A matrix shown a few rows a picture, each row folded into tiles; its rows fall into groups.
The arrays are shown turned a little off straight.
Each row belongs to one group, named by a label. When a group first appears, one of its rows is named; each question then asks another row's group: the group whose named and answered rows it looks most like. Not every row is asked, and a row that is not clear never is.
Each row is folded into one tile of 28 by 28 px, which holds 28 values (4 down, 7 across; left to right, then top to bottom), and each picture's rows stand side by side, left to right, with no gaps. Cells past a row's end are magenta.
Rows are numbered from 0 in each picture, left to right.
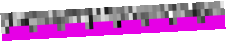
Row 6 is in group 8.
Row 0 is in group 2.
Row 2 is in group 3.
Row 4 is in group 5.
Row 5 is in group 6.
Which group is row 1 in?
8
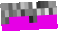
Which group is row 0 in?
5
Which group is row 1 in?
3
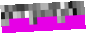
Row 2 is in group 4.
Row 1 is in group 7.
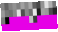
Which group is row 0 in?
5
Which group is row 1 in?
2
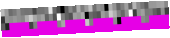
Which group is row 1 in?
8
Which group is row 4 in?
5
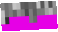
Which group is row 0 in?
7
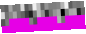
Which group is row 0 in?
8
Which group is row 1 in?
4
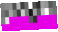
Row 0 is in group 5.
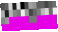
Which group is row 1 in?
3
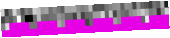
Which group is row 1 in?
4
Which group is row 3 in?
3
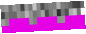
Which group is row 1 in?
4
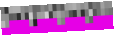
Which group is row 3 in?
2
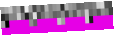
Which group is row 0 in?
6
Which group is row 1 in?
2
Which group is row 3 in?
7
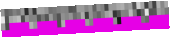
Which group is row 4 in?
6
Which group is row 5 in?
2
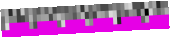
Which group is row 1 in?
5
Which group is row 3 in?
3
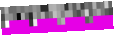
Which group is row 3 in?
8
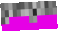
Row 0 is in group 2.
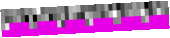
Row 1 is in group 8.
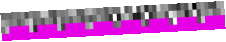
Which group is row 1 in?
7
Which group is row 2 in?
7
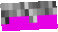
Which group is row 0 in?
6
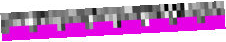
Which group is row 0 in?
3
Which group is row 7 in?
5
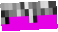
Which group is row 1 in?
7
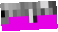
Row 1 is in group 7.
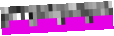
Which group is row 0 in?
3
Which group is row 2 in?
7
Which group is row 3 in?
6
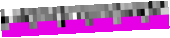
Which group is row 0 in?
4
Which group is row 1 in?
8
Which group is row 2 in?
5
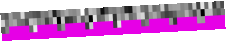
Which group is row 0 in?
8
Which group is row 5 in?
8
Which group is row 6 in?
6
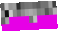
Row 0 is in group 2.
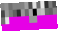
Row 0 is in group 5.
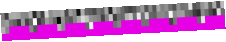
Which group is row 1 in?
2
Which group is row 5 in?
2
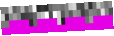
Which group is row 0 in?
8
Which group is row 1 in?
3
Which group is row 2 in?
7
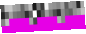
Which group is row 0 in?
4
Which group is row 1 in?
2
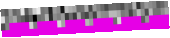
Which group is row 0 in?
8
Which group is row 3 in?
3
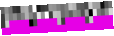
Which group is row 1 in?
3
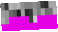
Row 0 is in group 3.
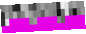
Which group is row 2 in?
4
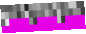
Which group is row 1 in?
6
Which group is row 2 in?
7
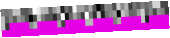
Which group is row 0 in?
7
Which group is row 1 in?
4
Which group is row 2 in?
2
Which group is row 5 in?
7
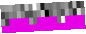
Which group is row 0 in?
6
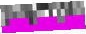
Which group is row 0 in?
7
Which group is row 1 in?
3
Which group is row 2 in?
2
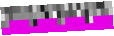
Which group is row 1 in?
4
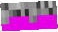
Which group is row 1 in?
5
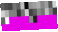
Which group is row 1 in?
6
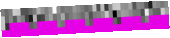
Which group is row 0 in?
7
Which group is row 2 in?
2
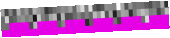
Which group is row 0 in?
2
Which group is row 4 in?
4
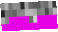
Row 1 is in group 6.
